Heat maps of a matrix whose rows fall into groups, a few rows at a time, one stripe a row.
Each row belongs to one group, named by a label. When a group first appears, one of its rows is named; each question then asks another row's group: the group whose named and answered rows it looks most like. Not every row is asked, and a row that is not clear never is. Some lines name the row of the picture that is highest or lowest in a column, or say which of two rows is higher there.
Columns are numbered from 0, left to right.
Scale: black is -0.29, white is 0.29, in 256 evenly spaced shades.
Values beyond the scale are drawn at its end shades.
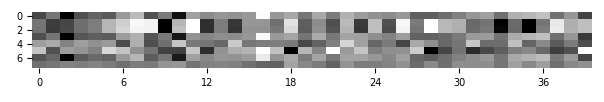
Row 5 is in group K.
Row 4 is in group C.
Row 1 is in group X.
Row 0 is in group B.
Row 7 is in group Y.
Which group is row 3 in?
B
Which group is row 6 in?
B
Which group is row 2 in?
X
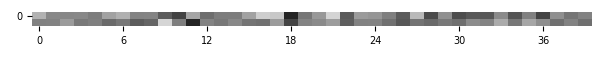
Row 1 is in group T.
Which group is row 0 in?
K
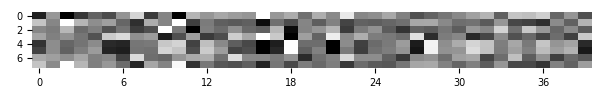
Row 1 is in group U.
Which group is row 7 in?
U
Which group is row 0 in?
B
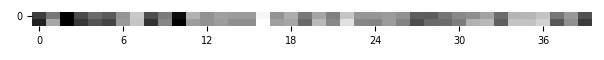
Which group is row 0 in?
B
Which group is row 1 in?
B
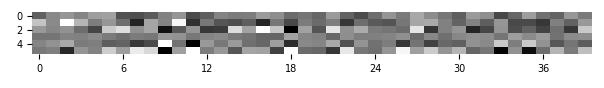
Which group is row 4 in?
T
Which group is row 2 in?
K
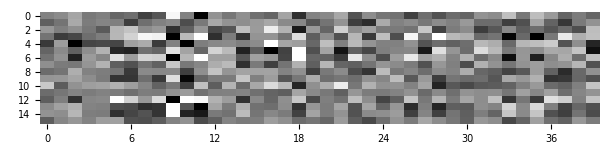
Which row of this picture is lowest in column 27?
5
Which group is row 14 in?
T
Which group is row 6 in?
X
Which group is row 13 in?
T
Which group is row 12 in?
X
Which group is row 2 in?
K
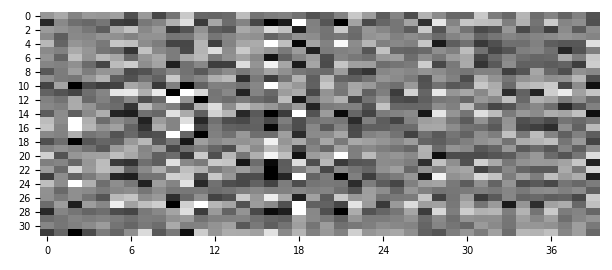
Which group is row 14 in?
Y
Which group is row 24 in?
U
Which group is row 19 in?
K
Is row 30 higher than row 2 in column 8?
No
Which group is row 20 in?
K
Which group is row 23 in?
Y
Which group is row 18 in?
B
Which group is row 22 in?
U
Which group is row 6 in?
U
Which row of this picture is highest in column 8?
11
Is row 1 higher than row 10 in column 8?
Yes
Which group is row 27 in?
X
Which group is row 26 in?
K
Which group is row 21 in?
Y
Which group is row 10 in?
B
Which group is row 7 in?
K
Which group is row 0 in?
C
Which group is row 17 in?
T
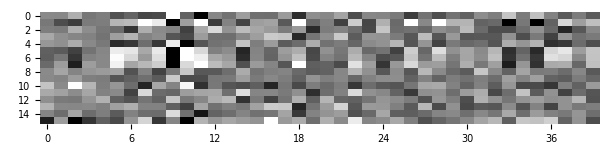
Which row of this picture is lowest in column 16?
10
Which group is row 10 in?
U
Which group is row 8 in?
C
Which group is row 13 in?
K
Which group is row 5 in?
X
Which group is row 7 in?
X
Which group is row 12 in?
Y
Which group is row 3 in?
K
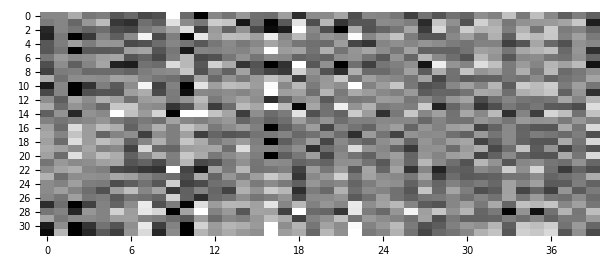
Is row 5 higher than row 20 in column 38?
Yes
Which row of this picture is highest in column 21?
13
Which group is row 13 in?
K
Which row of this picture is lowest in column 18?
13
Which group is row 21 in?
C
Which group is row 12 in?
U
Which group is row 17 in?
U
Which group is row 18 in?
U
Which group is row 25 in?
K
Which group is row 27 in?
B
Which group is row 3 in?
B
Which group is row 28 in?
X
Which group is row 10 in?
B
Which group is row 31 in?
B
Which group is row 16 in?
U
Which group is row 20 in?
U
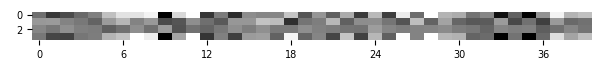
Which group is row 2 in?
T
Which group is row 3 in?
X
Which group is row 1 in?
K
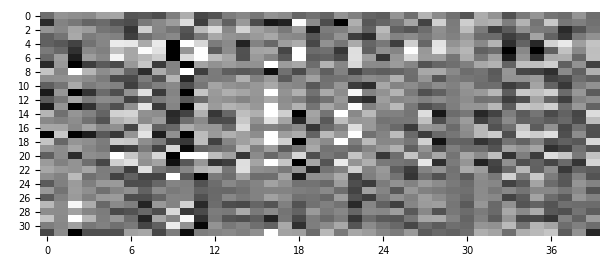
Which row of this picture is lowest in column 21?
1
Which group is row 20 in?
X
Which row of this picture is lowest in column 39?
31
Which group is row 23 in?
T
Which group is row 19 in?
T
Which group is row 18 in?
K
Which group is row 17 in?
B
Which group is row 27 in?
U
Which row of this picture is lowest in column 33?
5
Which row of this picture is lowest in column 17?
1
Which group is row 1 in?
Y
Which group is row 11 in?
B
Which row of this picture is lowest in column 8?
17
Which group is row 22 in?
C
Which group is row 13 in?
B
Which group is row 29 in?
U
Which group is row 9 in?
T
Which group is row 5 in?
X
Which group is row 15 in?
K
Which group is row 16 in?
C
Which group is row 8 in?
U
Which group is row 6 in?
X
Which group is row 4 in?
X
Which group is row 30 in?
T
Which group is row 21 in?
K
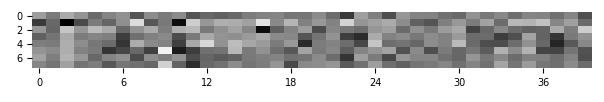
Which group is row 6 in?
U
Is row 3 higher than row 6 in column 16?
Yes
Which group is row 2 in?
U
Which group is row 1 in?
B
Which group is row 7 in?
T
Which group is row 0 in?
U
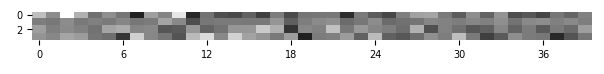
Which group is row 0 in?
U
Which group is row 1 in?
T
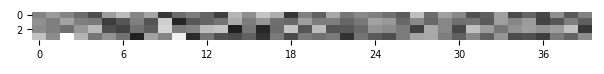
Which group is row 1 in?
T
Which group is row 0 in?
K
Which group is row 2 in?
Y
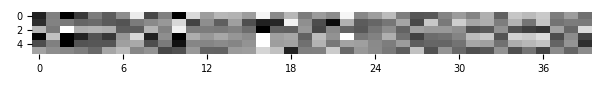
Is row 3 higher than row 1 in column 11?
Yes
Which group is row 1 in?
Y
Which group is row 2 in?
U
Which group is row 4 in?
B
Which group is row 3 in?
B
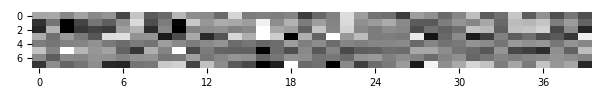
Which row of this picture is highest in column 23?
3
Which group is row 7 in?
Y
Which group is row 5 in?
U
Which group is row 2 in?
B
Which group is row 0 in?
C
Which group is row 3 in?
K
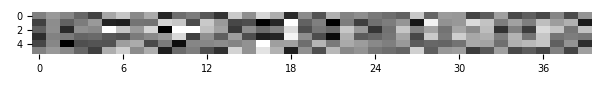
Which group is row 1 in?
Y
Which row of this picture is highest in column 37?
2
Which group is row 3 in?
Y
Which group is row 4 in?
B
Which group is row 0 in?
K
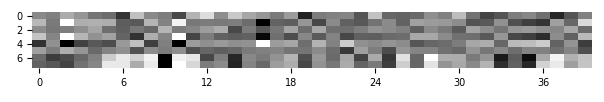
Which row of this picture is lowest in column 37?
0
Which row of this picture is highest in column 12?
0
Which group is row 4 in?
B
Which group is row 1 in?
U
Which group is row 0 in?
C
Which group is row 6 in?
X
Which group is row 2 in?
Y
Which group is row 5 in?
U
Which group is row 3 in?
U
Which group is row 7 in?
X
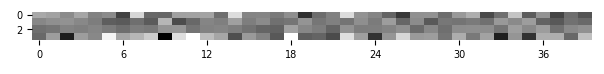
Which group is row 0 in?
C
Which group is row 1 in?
T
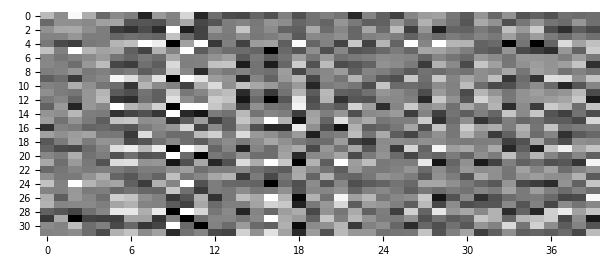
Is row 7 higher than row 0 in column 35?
Yes
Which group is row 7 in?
Y
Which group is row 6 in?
Y
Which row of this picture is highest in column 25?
2
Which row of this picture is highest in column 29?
4
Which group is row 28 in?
X
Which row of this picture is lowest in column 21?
16
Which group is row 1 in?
C
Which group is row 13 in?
X
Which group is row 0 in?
U
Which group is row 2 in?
T
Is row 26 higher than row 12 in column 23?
Yes
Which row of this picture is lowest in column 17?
16
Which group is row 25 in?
T
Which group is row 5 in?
U
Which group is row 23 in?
Y
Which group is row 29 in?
B
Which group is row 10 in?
C
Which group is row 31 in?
K
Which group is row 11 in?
Y
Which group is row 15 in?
K
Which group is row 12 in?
Y
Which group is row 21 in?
K
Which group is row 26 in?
K
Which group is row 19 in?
X
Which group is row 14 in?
T
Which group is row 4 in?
X
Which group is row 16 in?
Y
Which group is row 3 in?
T
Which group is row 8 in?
T
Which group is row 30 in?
T
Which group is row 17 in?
C
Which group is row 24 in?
U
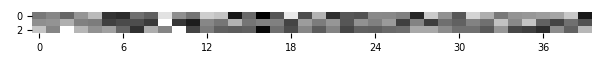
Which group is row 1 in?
T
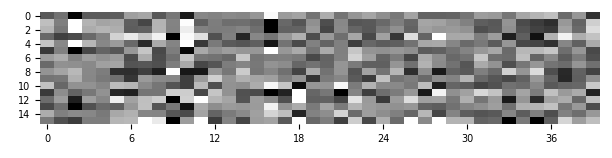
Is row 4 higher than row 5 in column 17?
No
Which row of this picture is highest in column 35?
8
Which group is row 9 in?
C
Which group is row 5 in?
B
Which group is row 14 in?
K
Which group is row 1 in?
U
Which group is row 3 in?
X
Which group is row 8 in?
T
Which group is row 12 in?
X
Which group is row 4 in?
U
